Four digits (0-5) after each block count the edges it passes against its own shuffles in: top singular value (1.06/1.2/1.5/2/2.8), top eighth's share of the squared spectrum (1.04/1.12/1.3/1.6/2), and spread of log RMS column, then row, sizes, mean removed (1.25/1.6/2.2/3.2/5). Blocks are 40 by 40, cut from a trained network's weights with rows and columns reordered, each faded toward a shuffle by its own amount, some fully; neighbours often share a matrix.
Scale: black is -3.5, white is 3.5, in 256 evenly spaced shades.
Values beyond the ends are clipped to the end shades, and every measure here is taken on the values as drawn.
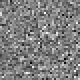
0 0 0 0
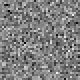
0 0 0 0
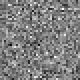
2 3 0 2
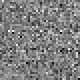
2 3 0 1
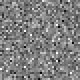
0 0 0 0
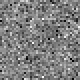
1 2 1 0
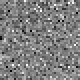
0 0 0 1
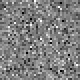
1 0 0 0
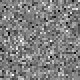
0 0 0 0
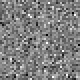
1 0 0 0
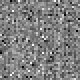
1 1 0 1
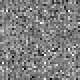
2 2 0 1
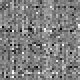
3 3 0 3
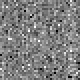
1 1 0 0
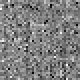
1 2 0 1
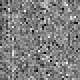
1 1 1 0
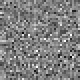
2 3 1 1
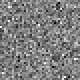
1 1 0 0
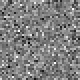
1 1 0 0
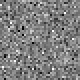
1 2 0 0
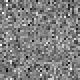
1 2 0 0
